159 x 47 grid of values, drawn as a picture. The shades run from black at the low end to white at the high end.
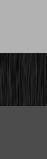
The table splits into 3 rows of 1 panel. Panel 1,1: high, flat. Panel 2,1: very low, streaked downward, faint in contrast. Panel 3,1: low, flat.
